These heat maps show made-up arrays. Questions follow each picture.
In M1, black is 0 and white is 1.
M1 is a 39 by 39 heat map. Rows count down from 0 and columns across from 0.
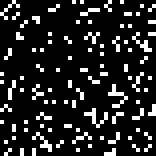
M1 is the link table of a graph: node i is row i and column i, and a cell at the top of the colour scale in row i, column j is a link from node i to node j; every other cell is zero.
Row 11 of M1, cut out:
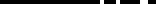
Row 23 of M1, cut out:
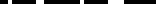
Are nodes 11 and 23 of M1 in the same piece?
yes
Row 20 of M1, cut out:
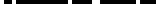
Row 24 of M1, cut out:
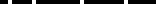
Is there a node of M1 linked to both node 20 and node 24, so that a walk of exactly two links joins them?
no
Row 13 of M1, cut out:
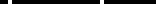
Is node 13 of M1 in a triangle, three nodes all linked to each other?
no
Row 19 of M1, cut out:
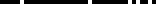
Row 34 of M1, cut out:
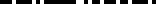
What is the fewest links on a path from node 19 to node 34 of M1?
1
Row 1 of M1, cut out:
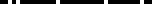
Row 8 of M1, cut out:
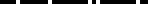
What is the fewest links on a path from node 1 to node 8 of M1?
2
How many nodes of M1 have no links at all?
1
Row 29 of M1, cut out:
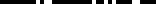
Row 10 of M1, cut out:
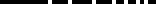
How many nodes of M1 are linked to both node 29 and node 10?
4
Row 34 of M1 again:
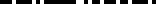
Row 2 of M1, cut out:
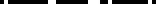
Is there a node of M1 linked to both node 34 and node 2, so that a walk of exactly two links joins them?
yes
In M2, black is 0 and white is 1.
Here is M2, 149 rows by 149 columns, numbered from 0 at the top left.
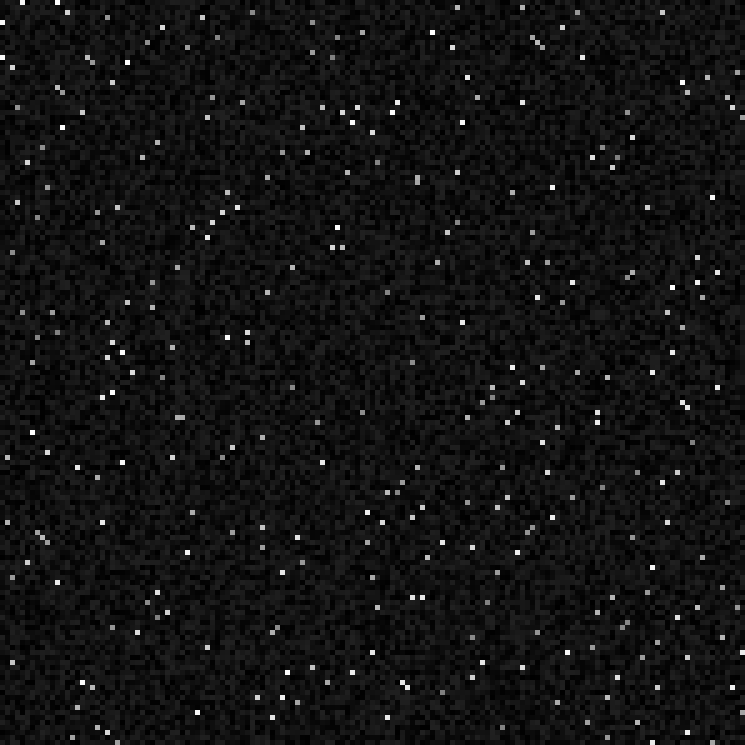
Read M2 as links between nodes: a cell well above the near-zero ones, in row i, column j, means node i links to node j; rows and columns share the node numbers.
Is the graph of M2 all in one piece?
yes
